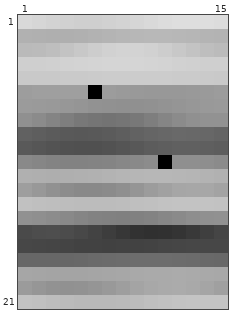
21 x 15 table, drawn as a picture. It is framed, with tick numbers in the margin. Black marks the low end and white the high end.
Lone odd cells: 2, each lower than its neighbours. Average level on the scale: 60%. Grain: streaks across.
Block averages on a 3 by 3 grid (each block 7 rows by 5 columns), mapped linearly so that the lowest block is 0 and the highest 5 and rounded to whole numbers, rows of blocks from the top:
5 5 5 | 1 1 1 | 0 0 0
